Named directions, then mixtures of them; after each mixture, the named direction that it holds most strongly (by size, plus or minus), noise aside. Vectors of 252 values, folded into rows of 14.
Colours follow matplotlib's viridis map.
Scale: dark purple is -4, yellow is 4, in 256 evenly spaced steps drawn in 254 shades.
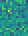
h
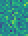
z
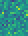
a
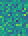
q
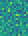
q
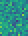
q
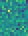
h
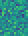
h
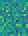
q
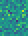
h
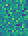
q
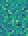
q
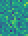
z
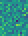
q
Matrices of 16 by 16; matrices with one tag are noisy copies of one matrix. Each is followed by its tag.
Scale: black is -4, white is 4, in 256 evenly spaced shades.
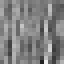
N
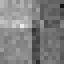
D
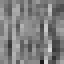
N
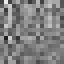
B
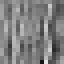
N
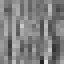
N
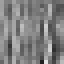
N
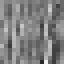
N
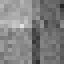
D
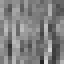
N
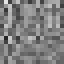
B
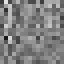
B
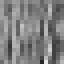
N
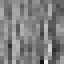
N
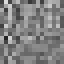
B
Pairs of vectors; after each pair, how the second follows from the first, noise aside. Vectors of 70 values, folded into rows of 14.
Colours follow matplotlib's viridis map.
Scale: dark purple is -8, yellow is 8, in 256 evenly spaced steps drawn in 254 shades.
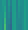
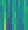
scaled up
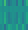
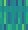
scaled up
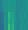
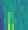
scaled up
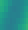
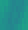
shrunk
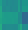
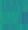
shrunk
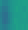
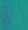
shrunk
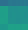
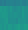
shrunk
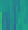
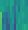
scaled up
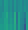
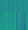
shrunk
